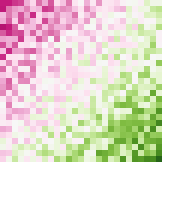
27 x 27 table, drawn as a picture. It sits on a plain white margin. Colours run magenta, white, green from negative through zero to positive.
Slope: up to the bottom right. Ninth with the highest average: bottom right. Stripes: none. Histogram: bell-shaped.
